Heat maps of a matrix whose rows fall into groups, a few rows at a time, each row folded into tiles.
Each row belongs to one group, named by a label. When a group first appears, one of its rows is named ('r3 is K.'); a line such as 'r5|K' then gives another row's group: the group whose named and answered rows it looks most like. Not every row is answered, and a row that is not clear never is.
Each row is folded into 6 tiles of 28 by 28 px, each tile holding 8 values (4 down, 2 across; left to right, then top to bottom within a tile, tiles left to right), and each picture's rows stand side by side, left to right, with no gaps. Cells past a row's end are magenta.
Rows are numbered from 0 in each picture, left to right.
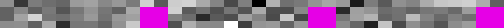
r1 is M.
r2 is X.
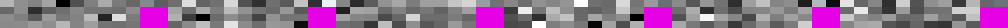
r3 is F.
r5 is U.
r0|M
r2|X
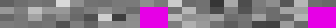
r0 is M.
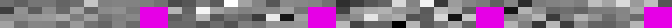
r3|X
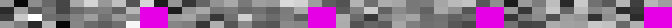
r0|X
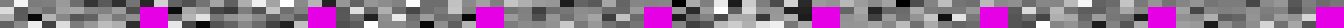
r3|M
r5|M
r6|F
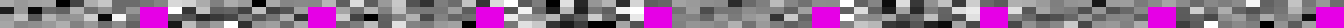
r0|M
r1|M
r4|M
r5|U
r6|M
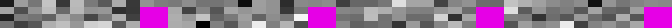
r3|M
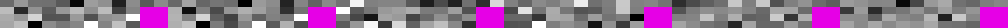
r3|F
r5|M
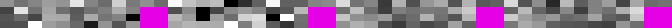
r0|F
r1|M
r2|U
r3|U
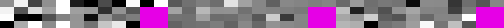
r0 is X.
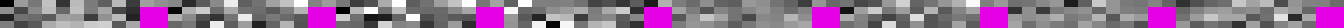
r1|X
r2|X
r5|X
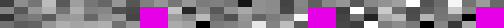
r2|F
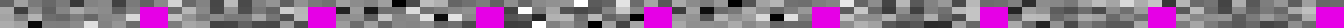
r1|U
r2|M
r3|F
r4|M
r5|U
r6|X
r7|U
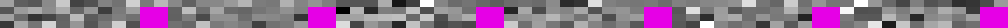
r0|X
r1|F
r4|F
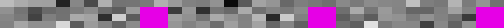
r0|M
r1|M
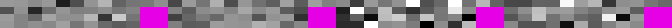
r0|M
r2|F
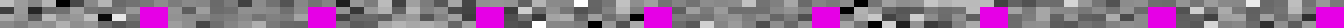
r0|M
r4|F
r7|F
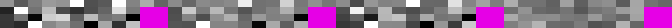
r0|F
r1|F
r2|F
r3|U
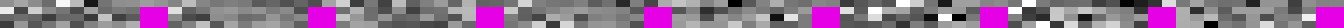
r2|U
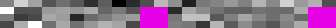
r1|X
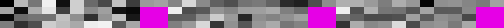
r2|M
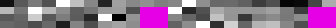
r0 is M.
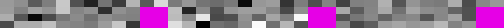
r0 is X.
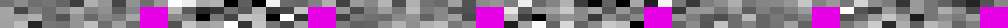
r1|M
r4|X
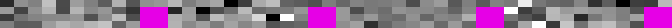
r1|M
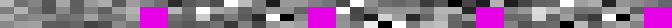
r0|U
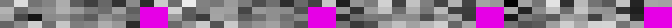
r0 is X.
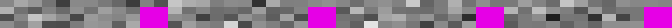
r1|M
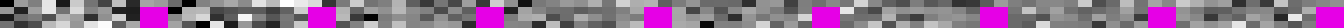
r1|X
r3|X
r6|F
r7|M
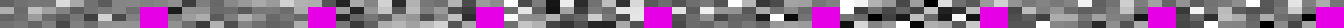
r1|X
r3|U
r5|M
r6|F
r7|F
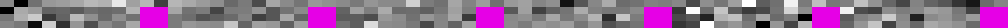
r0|X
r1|M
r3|M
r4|F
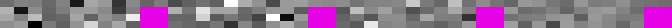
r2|F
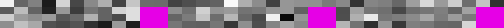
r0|U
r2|X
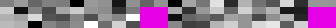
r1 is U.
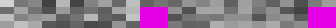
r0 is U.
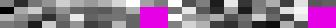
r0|X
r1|U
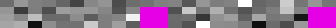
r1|F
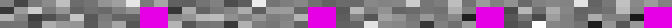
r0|X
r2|F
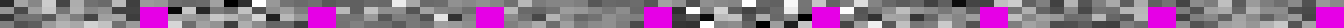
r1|M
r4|F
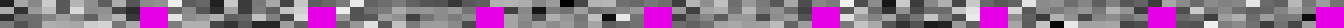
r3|M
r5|U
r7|F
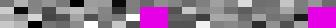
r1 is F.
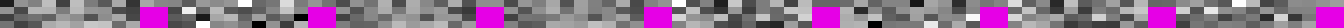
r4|U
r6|U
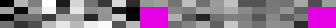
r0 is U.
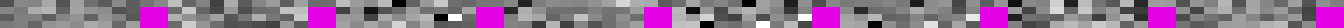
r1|U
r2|M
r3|X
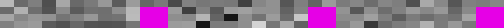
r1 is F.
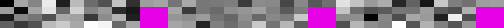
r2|M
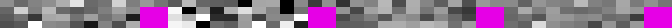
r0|F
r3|F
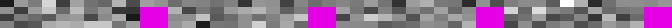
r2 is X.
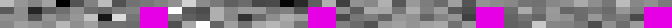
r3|F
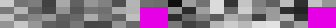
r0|U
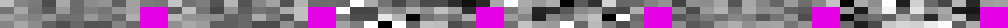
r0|U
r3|M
